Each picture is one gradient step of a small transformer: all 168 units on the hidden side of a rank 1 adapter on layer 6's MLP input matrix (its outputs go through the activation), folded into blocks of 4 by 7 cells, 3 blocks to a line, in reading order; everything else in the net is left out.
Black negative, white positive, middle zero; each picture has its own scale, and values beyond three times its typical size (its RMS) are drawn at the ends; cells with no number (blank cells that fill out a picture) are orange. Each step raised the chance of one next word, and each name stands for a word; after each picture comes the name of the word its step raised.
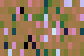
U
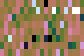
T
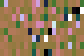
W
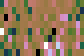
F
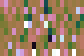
T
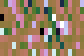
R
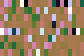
U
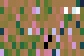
T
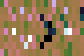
F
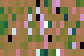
T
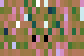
R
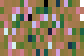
U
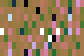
T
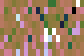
W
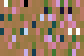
W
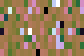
U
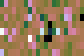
F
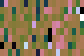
F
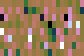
F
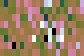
W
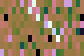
U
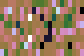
F
